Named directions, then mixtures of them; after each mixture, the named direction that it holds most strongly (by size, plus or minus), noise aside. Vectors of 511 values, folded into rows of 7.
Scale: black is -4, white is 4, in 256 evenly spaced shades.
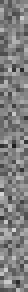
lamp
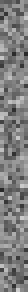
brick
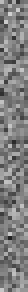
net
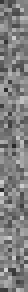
lamp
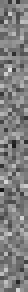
lamp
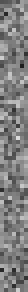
brick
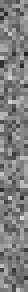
brick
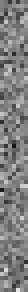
brick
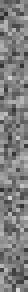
brick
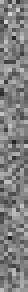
net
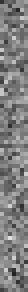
net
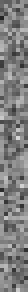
brick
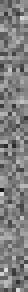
lamp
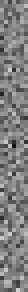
lamp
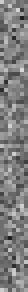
net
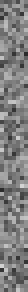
brick
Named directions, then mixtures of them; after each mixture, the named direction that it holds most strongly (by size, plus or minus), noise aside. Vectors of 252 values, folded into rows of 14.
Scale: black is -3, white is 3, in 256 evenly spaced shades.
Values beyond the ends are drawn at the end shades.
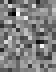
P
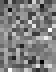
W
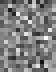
W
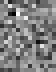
P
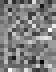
W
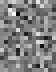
P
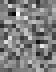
P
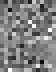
W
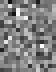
P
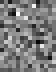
P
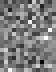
W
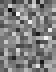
W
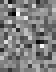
P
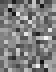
W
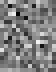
P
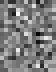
P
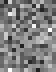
W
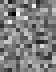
P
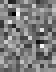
P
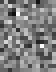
P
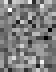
W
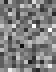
W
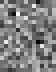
P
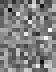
W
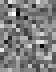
P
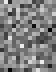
W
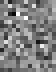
P
